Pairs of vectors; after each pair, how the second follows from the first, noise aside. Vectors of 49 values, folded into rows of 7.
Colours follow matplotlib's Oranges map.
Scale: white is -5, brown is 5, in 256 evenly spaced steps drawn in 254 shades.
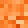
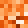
scaled up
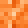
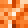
scaled up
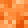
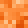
copied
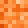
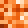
scaled up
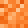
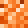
scaled up
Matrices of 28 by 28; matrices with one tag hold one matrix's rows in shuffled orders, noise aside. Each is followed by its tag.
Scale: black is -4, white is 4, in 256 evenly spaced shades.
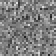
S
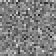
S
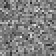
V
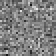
V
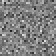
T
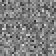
T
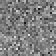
S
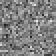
V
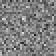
T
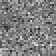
V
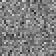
T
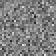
T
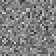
T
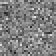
V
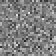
S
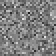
T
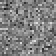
V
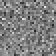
T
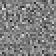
T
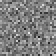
S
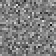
S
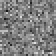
V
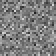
T
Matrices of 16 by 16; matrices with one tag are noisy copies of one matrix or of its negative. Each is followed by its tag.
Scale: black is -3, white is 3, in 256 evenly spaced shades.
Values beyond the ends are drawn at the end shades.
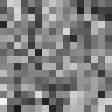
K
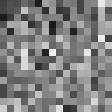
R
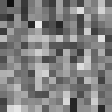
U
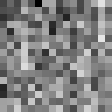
R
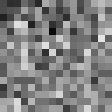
R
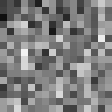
R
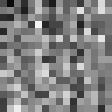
U
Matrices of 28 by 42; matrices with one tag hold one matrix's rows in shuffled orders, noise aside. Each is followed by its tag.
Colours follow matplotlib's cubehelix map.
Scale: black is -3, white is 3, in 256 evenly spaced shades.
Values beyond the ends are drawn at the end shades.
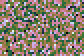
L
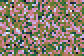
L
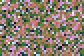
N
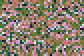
N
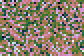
N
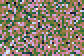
L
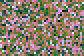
N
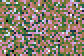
L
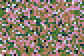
N
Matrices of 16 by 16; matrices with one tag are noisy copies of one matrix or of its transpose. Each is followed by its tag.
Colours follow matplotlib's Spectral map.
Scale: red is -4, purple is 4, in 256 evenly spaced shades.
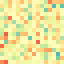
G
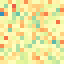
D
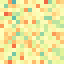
D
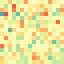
D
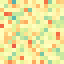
D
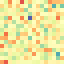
G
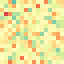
D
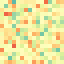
D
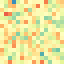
D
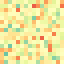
G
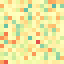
G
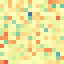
G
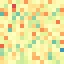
D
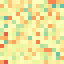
G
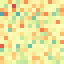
D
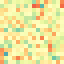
G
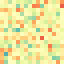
G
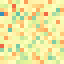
D
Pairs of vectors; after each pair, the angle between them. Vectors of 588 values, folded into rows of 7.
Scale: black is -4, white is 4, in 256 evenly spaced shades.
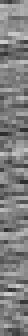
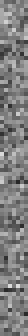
partly aligned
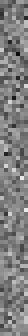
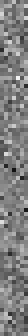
nearly opposite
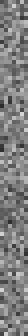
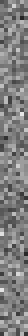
nearly parallel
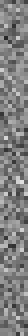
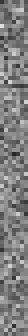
orthogonal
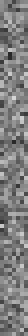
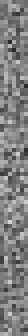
orthogonal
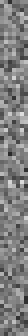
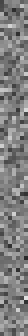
orthogonal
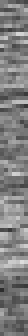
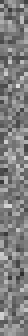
orthogonal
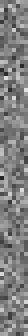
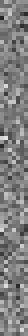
orthogonal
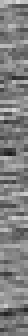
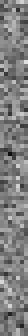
partly aligned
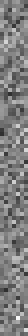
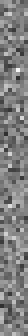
orthogonal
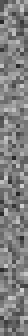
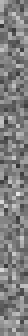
nearly opposite
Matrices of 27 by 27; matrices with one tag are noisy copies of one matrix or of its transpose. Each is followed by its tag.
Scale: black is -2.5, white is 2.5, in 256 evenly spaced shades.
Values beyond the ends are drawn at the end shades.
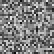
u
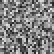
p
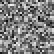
p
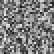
p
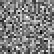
u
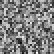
p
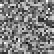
p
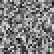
p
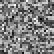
p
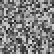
p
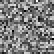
p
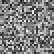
u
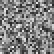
p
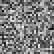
u
